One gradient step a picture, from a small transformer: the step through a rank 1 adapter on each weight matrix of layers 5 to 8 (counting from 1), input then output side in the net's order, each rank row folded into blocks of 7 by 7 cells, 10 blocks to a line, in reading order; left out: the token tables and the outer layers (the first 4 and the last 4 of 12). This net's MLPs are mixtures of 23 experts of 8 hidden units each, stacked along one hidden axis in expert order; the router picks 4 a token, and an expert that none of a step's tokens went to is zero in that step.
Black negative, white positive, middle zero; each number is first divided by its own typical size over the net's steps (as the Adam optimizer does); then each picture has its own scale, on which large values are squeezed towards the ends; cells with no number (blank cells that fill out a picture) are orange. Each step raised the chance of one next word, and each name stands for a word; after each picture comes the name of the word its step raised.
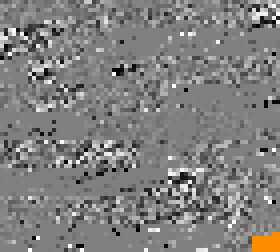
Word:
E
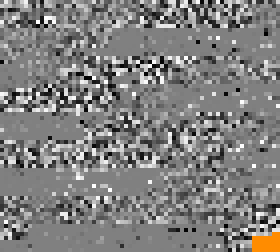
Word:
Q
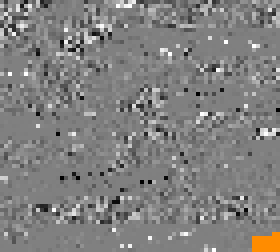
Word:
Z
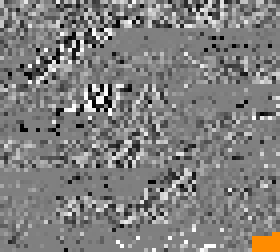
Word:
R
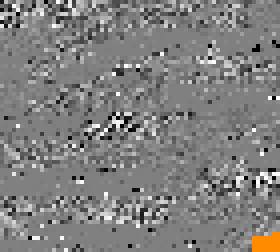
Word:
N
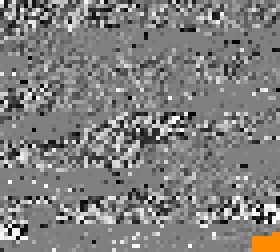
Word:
R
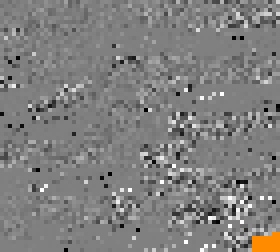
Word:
E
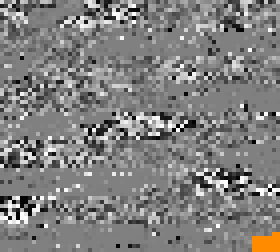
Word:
Q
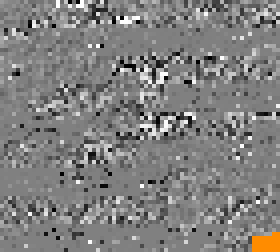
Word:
E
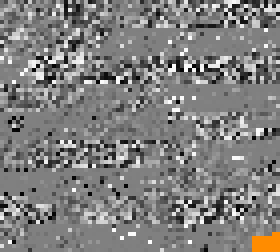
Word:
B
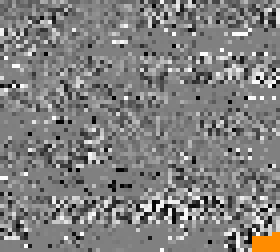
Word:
Z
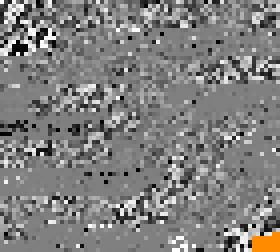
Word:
B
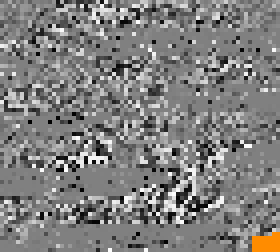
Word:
B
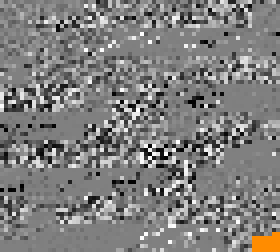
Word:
R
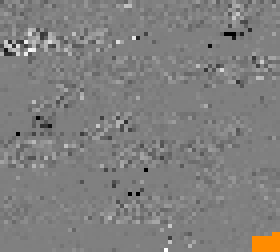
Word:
N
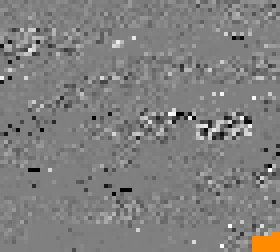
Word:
N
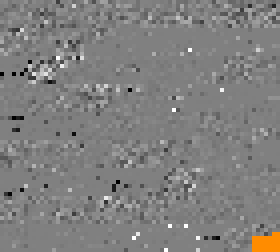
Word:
N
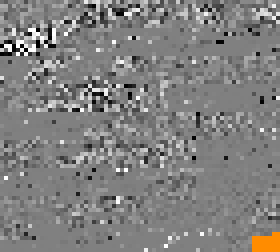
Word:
E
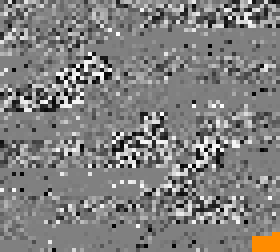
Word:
Q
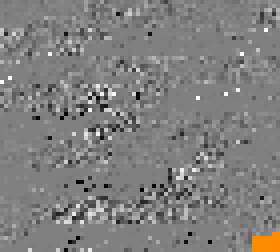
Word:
Z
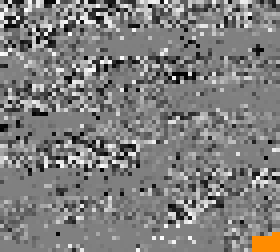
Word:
B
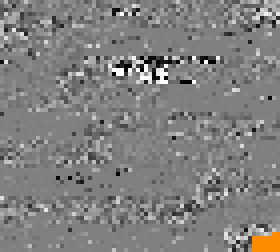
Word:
E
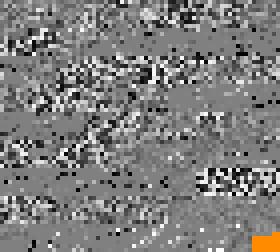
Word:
R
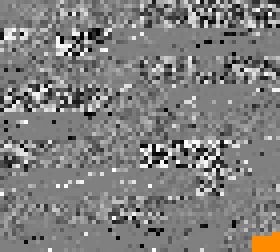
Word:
Q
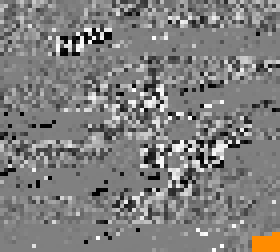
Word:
B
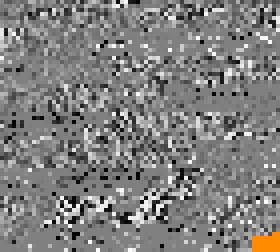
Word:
Z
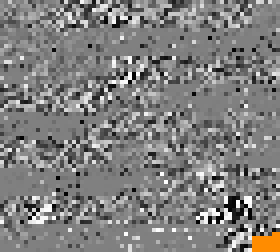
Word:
R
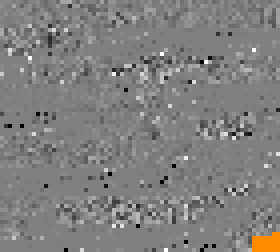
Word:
Z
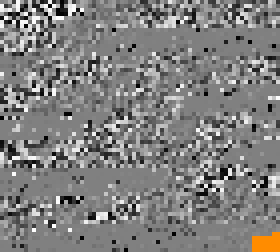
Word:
Q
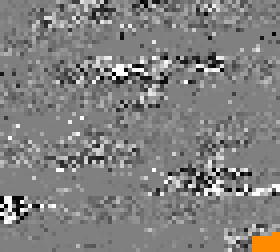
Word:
E
